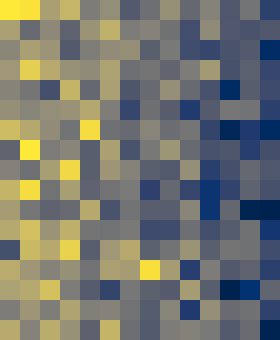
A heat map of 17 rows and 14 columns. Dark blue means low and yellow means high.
The field climbs toward the left. No row or column stands out. The middle right is the ninth with the lowest average. The histogram is bell-shaped. No regular stripes run through it.
